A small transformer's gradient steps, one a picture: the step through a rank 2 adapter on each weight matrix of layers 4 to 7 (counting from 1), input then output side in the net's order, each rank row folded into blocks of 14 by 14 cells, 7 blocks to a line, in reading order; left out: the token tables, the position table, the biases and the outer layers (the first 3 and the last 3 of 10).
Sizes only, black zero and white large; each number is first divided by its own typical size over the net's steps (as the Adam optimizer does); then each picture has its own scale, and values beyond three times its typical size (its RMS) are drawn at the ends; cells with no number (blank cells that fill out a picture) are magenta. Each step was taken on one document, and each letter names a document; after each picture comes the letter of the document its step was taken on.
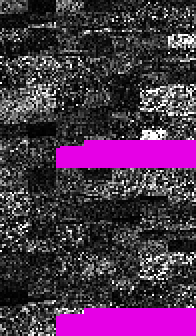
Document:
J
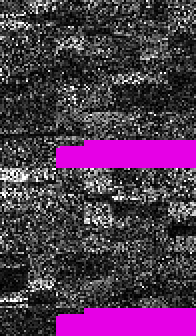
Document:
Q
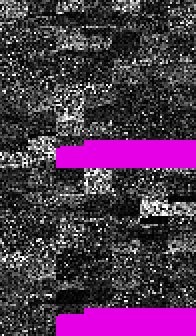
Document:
Q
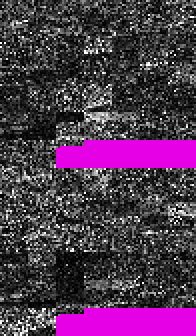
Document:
Q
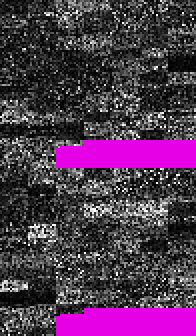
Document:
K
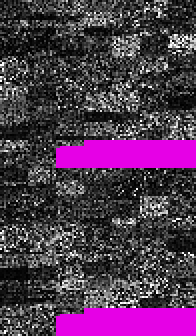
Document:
K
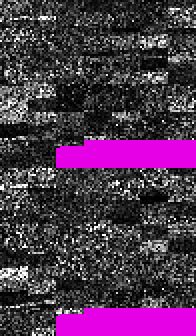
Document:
J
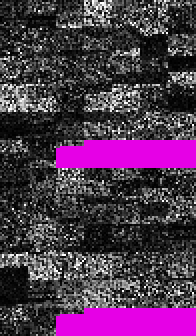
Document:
K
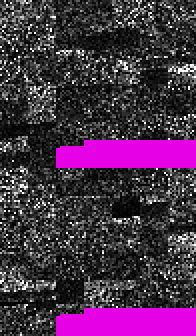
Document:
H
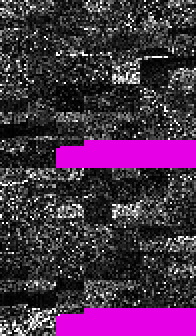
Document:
H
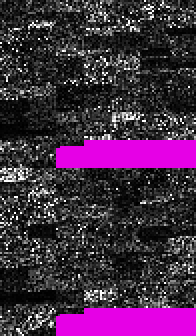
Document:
H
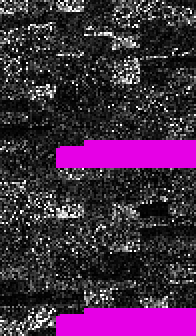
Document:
H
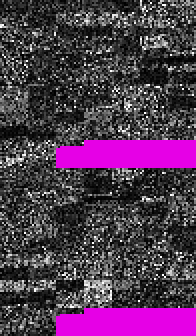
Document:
K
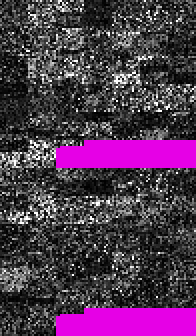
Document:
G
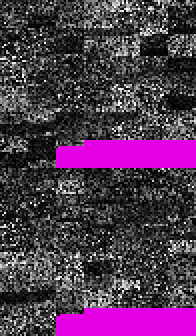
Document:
K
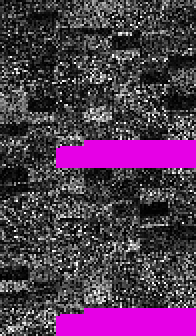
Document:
K
